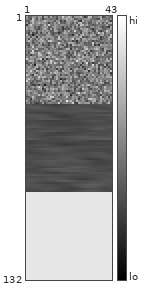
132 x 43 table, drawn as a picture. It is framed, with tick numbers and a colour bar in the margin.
The table splits into 3 rows of 1 panel. Panel 1,1: middling, fine-grained, strong in contrast. Panel 2,1: low, streaked across, faint in contrast. Panel 3,1: very high, flat.
